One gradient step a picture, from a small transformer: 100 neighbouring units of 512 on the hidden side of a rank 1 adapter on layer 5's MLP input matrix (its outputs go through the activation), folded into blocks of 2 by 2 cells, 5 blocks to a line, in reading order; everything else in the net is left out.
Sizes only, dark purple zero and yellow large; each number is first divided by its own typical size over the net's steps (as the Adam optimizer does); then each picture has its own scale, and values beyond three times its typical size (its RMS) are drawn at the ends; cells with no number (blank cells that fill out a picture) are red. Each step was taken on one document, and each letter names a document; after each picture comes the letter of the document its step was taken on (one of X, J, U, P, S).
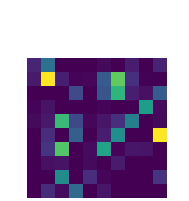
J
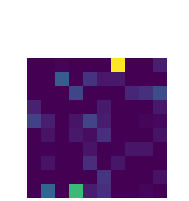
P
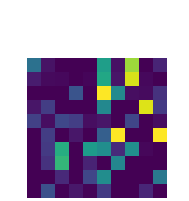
J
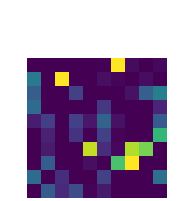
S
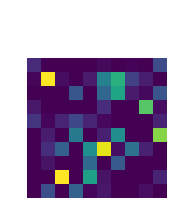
J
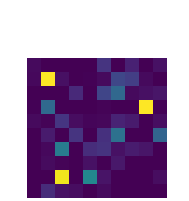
J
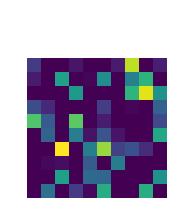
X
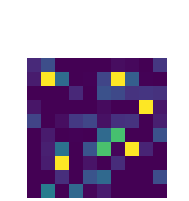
J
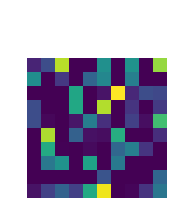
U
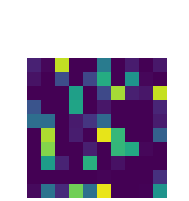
U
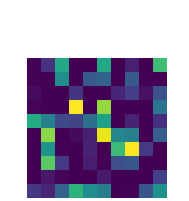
U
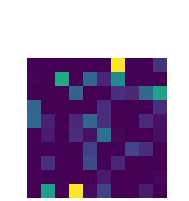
P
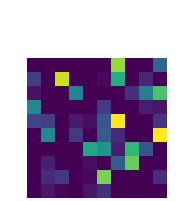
S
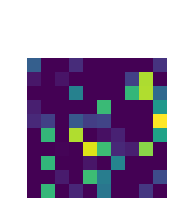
X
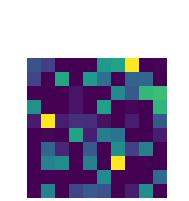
U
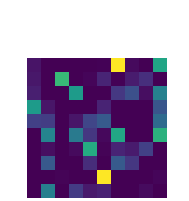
S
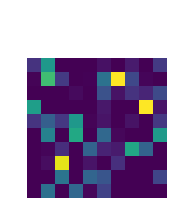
J
